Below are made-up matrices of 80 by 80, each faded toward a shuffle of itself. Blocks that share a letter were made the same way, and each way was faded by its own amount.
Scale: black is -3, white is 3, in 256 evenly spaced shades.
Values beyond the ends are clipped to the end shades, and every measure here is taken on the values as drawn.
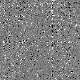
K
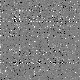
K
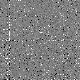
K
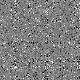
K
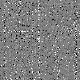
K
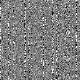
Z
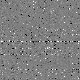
K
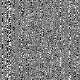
Z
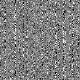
Z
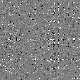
K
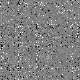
K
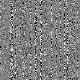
Z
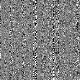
Z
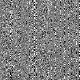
Z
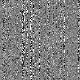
Z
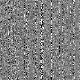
Z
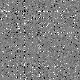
K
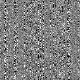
Z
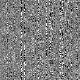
Z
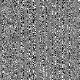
Z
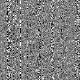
Z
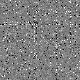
K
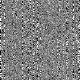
Z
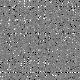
K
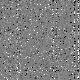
K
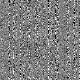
Z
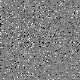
K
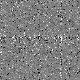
K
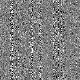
Z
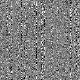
Z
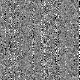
Z
